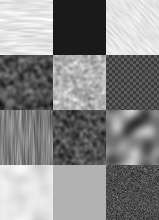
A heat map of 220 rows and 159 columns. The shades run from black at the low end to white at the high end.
The table splits into 4 rows of 3 panels. Panel 1,1: very high, streaked across, faint in contrast. Panel 1,2: very low, flat. Panel 1,3: very high, slanting down to the right, faint in contrast. Panel 2,1: low, blotchy. Panel 2,2: high, blotchy. Panel 2,3: low, checkered. Panel 3,1: middling, streaked downward. Panel 3,2: low, blotchy. Panel 3,3: middling, smooth, strong in contrast. Panel 4,1: very high, smooth, faint in contrast. Panel 4,2: high, flat. Panel 4,3: low, fine-grained.
